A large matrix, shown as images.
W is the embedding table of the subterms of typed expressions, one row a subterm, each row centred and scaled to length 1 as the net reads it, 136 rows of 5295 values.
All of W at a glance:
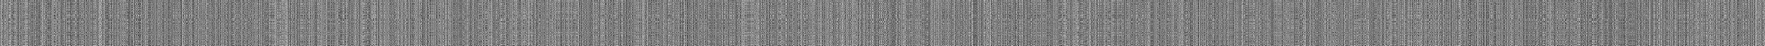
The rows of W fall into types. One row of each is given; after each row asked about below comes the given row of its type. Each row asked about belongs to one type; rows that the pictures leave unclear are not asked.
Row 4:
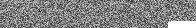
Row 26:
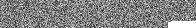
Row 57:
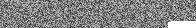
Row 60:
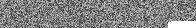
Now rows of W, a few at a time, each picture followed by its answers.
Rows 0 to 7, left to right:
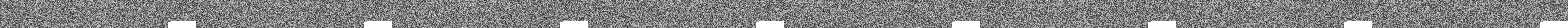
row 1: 4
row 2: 26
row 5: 26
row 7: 60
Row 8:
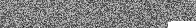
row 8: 4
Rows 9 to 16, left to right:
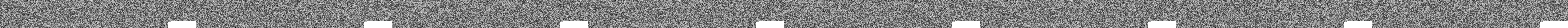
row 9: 57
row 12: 57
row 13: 4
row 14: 57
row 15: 60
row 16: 60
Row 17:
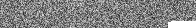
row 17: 26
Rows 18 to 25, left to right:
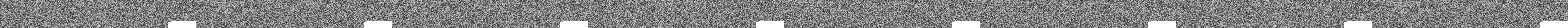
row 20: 60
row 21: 26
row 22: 4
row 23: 4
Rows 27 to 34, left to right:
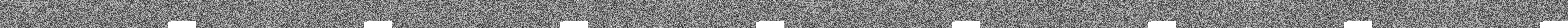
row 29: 4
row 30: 26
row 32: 60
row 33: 26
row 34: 26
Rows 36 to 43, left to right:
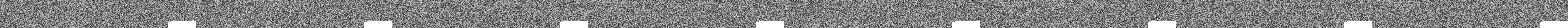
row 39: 4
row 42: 60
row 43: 57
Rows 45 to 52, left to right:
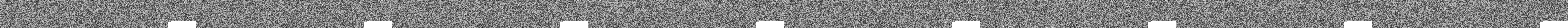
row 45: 60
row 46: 4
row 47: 4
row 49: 60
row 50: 26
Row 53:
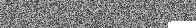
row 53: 60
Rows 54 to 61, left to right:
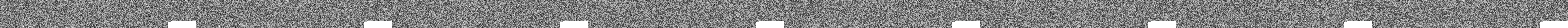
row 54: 26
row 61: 57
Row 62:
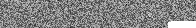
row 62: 57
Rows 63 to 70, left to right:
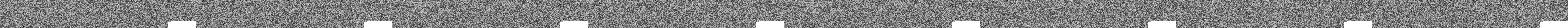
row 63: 4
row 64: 60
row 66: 60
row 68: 57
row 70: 60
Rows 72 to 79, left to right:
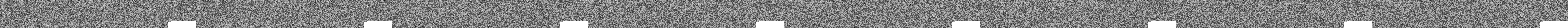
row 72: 60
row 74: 4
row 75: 60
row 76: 57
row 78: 4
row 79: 57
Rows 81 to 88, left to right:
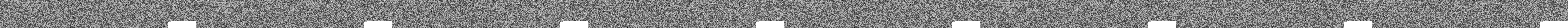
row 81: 57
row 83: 60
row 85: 57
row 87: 4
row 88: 4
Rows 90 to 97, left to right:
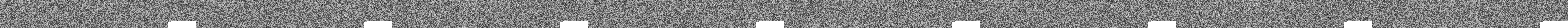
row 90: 60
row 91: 57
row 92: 26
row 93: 60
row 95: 4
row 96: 26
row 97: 26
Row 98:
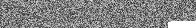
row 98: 57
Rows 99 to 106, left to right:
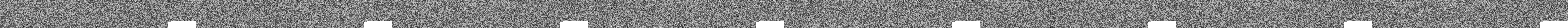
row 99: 4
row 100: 60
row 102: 26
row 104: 57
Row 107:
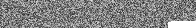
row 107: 57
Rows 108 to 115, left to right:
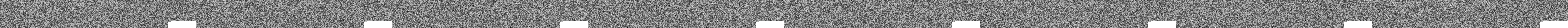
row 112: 60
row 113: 4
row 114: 4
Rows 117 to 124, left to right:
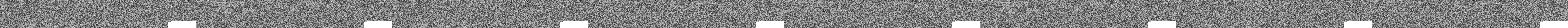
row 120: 4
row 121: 4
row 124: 4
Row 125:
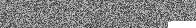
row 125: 4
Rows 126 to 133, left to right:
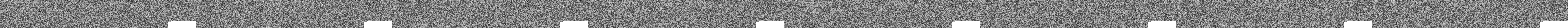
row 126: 4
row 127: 26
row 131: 60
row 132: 60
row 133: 60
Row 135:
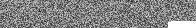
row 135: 4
